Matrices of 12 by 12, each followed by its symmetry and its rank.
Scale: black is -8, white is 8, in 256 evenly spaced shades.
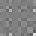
symmetric, rank two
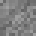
symmetric, full rank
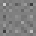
symmetric, rank two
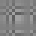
symmetric, rank one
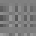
neither, rank one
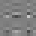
neither, rank one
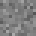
antisymmetric, full rank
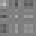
symmetric, rank one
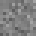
antisymmetric, full rank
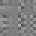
neither, rank two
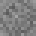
symmetric, full rank
